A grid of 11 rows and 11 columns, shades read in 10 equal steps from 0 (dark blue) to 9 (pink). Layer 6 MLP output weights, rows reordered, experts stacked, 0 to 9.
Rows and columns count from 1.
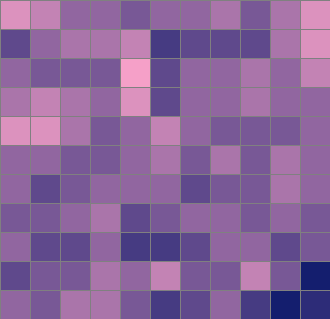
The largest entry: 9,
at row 3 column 5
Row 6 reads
5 5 4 4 5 6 4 6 4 6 5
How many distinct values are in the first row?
5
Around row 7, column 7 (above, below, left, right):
4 5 5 4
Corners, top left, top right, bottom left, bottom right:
8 8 5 1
